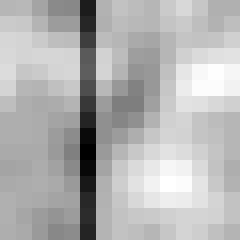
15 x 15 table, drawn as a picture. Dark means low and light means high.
Odd lines: column 6. Ninth with the lowest average: centre. Average level on the scale: 70%. Histogram: skewed, a long tail of low values.
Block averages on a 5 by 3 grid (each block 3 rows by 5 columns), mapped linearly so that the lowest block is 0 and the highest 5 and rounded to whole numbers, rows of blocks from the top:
313 / 415 / 204 / 224 / 224
